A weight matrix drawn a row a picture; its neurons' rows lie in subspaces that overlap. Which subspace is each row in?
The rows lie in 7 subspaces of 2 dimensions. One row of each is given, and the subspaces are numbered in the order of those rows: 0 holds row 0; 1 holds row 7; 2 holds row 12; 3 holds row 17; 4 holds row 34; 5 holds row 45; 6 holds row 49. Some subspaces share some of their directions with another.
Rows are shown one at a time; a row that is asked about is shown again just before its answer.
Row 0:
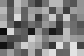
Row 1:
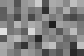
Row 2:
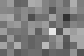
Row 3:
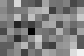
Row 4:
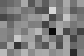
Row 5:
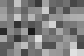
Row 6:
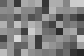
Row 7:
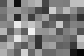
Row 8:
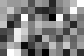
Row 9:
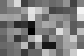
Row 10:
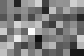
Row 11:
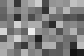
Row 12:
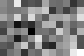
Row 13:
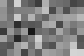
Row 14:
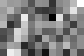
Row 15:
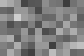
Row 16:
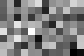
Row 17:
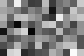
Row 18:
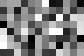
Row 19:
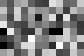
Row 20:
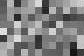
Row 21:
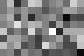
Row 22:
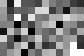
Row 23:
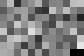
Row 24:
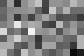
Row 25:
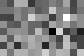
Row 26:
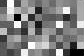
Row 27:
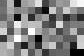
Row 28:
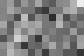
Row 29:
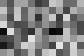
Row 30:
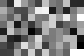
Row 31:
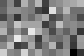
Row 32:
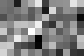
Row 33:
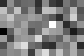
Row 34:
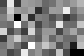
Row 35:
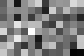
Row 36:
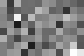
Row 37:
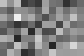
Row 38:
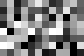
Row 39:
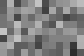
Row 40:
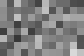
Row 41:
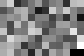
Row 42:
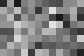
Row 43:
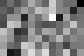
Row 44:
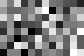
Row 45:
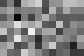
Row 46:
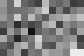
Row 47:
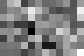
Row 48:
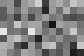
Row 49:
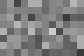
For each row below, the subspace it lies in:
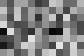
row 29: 0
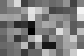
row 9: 2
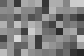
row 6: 0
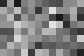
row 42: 1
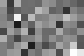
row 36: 4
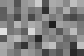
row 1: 1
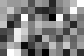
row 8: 3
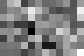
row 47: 2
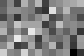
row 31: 6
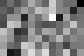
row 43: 3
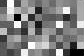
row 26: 4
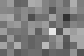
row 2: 6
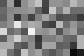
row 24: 3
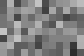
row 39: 2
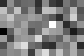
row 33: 1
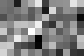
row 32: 4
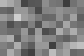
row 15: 5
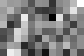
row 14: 3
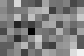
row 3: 2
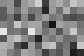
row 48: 1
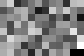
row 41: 5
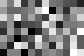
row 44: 6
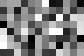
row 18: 0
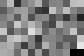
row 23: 5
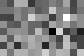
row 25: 6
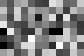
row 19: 0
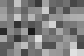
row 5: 1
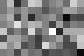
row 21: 6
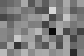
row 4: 6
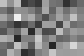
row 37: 5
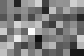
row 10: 4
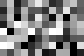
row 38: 0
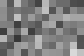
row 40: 2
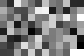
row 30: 5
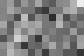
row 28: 3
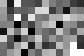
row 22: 4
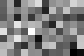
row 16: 1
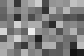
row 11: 1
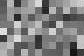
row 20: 2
